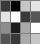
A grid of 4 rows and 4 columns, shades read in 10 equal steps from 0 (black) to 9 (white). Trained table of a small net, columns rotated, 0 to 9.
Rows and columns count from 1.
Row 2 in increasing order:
2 3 8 9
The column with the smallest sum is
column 2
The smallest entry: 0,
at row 1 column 2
